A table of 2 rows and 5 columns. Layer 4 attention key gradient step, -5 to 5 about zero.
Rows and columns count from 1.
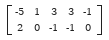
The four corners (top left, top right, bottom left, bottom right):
-5 -1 2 0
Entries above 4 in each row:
0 0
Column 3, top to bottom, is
3 -1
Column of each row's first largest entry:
3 1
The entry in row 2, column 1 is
2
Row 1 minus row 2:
-7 1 4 4 -1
